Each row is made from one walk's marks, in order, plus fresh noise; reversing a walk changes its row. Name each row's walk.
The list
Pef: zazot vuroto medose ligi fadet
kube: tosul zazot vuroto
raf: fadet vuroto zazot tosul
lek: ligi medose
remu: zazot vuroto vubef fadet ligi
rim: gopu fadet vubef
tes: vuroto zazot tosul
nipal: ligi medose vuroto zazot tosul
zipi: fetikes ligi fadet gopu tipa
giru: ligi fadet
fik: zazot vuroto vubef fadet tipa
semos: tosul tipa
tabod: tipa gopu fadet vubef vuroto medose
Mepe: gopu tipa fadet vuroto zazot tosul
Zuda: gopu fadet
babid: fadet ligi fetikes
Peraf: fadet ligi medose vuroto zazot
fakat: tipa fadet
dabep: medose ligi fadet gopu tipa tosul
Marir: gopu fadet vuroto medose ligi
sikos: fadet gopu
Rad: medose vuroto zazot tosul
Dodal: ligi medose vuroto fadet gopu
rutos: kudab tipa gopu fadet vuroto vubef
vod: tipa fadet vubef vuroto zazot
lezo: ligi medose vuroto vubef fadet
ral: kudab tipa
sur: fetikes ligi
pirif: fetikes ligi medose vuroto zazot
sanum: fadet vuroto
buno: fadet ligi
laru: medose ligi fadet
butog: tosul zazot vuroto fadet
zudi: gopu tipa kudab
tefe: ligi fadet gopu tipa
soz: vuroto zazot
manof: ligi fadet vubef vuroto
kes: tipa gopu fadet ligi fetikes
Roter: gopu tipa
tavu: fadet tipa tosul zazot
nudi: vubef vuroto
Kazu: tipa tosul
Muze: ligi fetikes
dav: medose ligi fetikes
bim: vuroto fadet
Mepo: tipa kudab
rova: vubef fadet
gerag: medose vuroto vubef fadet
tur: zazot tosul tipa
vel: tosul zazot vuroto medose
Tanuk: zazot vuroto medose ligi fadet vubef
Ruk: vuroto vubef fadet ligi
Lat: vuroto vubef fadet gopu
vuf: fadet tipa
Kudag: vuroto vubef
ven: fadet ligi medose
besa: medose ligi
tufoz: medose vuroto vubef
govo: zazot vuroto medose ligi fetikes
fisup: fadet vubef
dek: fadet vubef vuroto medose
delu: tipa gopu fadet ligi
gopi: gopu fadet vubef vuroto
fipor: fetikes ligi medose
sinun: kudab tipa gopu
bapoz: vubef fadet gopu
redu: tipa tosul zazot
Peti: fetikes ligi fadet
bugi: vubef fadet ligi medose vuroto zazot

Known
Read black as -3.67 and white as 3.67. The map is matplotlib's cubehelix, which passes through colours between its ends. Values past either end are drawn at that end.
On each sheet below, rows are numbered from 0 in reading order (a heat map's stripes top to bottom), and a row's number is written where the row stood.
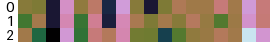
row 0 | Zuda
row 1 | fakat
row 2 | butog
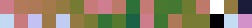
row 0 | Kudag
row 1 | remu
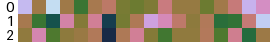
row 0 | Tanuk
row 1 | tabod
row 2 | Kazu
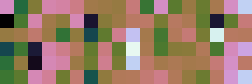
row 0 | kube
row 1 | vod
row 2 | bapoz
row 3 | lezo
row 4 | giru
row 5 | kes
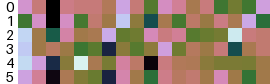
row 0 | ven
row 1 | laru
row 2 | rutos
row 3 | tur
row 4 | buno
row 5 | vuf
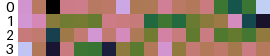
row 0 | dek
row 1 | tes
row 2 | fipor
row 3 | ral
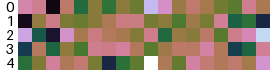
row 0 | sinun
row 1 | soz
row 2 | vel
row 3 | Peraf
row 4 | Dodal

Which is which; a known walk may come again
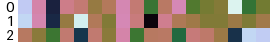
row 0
fisup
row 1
buno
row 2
Pef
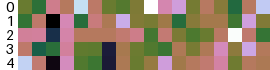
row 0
manof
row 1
gerag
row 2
tufoz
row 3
semos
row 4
ral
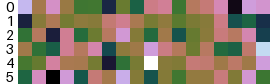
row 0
fik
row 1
soz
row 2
bim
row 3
tabod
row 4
Dodal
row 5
laru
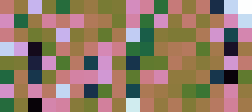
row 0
govo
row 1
kube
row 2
nipal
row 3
raf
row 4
Zuda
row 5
tavu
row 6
delu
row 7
giru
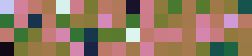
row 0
sur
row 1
dav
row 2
tefe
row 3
redu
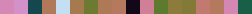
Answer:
besa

